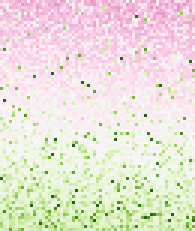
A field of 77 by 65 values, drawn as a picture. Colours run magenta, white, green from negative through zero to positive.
Grain: fine. Slope: up to the bottom. Odd rows or columns: none. Stripes: none.
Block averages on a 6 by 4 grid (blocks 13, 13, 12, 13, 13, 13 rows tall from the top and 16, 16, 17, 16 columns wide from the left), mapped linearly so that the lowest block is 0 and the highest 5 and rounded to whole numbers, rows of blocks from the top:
0000 / 1111 / 2222 / 3333 / 4444 / 5555
